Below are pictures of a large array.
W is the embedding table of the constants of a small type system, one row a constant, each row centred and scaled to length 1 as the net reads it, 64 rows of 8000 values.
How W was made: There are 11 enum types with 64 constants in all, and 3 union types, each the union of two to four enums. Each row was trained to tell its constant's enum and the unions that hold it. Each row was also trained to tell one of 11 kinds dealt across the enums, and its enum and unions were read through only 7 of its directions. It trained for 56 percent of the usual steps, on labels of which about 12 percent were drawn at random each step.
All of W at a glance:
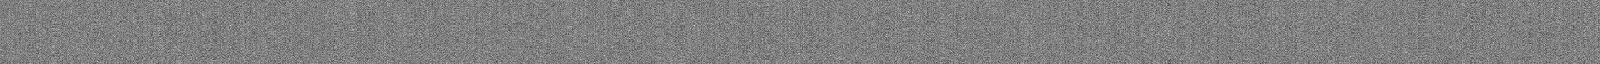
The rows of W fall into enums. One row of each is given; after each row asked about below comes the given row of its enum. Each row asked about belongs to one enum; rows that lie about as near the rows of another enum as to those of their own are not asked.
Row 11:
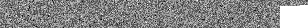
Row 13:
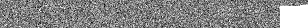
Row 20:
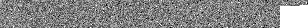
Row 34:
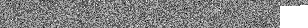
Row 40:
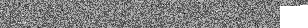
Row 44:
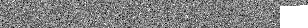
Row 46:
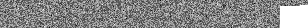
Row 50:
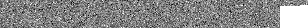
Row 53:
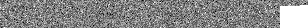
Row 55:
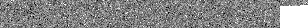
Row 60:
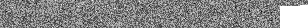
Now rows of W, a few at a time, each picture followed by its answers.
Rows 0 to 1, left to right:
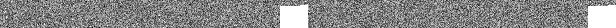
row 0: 60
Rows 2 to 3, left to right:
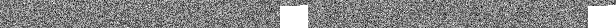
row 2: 40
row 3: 44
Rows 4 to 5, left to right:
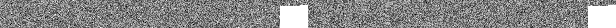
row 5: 60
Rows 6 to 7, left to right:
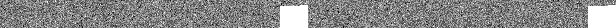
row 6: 50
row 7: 11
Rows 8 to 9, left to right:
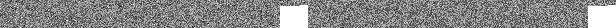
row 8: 46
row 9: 11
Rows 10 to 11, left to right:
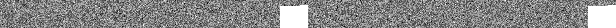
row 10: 60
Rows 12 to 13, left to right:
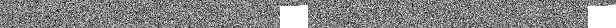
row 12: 60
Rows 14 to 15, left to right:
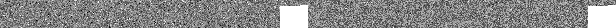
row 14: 13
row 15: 20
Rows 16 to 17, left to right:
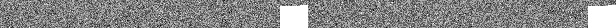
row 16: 55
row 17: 40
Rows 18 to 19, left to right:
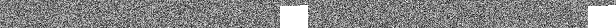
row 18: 11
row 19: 50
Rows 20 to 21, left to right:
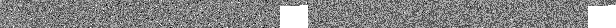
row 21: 40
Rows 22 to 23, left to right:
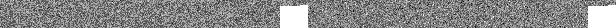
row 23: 46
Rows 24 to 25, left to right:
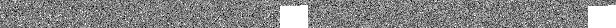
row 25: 13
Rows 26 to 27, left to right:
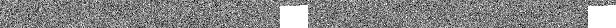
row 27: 44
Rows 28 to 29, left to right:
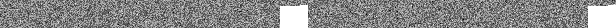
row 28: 20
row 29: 13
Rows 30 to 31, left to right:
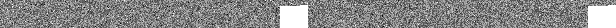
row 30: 11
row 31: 50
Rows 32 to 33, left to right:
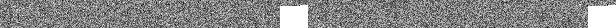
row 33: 34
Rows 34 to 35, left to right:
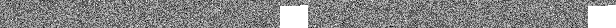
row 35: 11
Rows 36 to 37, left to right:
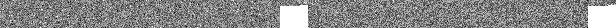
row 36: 53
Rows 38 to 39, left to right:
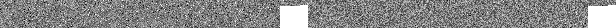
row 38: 55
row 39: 46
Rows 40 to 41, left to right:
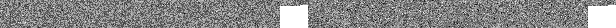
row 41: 50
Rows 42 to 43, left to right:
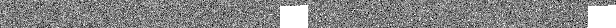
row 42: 55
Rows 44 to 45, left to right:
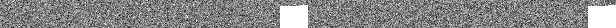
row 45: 40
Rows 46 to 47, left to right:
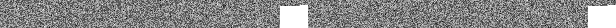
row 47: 13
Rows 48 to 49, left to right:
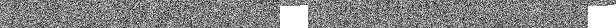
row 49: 20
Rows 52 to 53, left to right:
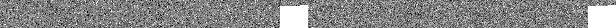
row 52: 20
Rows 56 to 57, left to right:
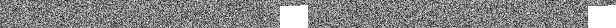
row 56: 50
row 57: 40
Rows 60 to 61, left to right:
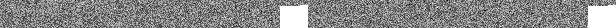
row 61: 46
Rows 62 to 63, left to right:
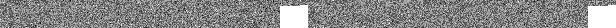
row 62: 13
